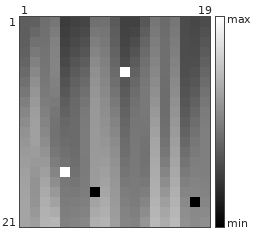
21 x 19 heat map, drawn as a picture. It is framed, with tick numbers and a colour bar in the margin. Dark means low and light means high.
The field climbs toward the bottom. Four lone cells stand out: two far higher and two far lower than their neighbours. Stripes running up and down repeat 3 times from left to right. The grain runs up and down. Neither half mirrors the other.
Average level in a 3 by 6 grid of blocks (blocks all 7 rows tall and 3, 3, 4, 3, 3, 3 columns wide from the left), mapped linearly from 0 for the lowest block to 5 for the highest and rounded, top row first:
212120
423232
534353
